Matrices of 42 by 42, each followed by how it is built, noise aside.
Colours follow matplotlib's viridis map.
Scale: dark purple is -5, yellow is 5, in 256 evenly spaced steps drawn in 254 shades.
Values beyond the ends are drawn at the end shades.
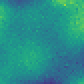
smooth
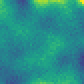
smooth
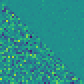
lower triangular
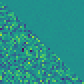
lower triangular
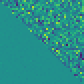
upper triangular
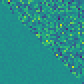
upper triangular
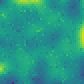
smooth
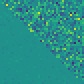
upper triangular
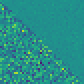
lower triangular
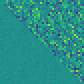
upper triangular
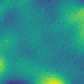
smooth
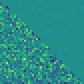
lower triangular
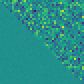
upper triangular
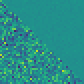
lower triangular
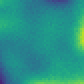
smooth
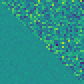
upper triangular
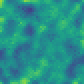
smooth
